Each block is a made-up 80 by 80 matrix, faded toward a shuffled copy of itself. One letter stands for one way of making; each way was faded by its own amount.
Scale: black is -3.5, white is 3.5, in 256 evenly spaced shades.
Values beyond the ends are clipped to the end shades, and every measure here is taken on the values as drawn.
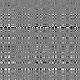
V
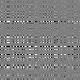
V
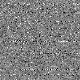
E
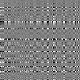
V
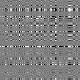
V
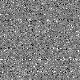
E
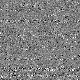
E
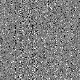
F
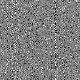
F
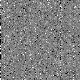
F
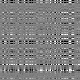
V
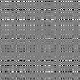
V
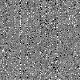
F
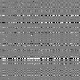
V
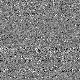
E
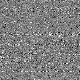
E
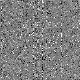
F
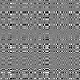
V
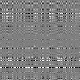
V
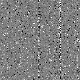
F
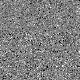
E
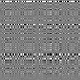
V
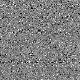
E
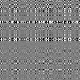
V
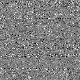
E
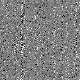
F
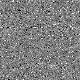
E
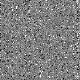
F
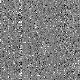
F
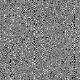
F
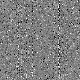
F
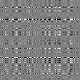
V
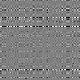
V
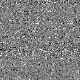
E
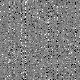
F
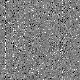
F
